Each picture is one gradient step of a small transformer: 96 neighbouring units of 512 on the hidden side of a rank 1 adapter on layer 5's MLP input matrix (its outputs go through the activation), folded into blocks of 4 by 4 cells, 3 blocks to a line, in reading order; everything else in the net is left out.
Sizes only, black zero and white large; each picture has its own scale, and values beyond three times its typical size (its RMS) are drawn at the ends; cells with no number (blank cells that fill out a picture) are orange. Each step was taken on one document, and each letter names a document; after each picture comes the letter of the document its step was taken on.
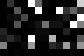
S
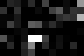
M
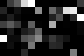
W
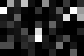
M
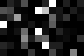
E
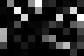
S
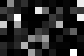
E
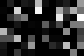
S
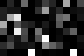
E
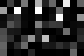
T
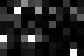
W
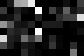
W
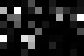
W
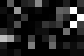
S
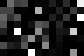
E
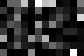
T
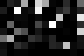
T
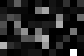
E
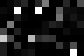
T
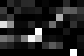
W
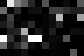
M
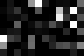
S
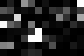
W
